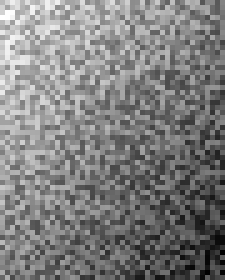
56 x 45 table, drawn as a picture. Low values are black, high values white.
The ninth with the highest average is the top left. The histogram is bell-shaped. There are no regular stripes. The bottom right is the ninth with the lowest average. The grain is fine, like static. On average the colour sits 50% of the way up the scale. Values rise toward the top left.
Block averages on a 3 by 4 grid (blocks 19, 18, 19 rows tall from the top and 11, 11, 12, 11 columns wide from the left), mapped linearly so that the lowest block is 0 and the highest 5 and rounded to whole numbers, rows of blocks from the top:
5432
4321
3210
